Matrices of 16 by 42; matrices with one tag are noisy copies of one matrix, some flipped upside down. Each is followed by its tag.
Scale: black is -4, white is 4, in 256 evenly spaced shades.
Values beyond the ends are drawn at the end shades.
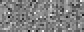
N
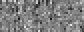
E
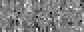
E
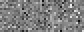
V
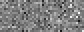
V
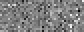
V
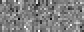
E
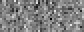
E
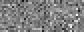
V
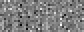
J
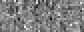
E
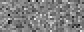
N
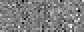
V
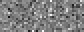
N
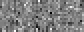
E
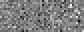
V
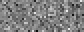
N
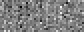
J
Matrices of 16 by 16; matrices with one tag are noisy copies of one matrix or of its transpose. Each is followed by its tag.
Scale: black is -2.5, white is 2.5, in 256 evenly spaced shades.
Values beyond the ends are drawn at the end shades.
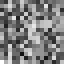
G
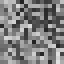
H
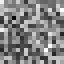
H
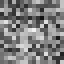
G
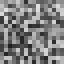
H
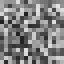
H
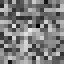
G
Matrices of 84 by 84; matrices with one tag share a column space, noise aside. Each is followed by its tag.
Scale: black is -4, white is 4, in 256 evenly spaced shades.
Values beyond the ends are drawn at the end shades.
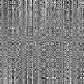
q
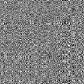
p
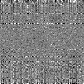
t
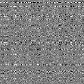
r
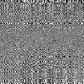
t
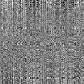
q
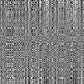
q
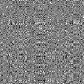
p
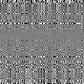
t
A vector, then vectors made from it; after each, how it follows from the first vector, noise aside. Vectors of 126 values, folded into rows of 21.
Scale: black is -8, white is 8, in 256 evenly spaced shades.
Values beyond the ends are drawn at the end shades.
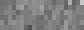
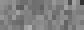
negated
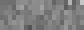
copied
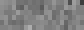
negated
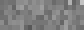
copied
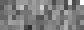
scaled up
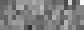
scaled up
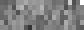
scaled up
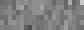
copied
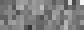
scaled up
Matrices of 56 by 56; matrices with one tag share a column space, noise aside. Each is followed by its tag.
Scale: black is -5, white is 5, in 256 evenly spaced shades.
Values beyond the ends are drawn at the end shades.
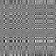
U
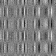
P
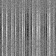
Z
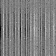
Z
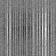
Z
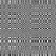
U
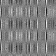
P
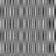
P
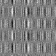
P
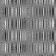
P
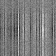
Z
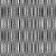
P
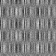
P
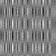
P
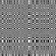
U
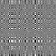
U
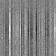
Z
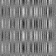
P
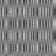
P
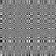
U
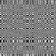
U
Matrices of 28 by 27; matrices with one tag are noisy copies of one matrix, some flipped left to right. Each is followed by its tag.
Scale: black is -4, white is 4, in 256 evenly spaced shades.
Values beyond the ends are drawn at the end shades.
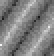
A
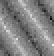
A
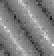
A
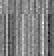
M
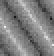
A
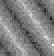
A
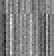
M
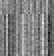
M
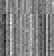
M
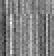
M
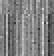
M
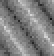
A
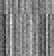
M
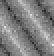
A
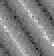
A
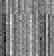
M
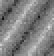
A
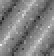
A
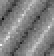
A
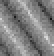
A
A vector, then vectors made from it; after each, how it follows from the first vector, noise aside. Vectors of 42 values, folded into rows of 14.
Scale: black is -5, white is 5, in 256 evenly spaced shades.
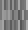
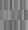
shrunk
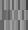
negated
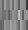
negated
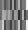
scaled up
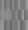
shrunk
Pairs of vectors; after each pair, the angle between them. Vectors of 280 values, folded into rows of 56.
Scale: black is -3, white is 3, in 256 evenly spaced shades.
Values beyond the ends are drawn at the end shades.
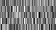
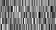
nearly parallel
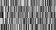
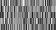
nearly parallel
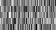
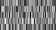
orthogonal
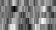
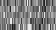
partly opposed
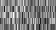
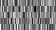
partly aligned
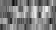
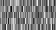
orthogonal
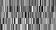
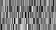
nearly parallel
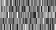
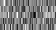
nearly parallel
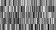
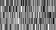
nearly opposite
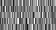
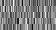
nearly opposite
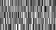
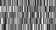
orthogonal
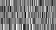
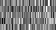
orthogonal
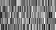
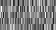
orthogonal
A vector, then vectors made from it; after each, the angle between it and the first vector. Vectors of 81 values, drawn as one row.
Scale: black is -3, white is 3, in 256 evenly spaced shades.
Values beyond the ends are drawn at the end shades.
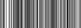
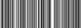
partly opposed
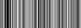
nearly opposite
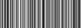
partly opposed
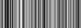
nearly opposite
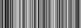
nearly opposite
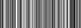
orthogonal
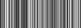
partly aligned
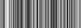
nearly parallel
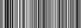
nearly opposite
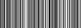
orthogonal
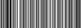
partly opposed
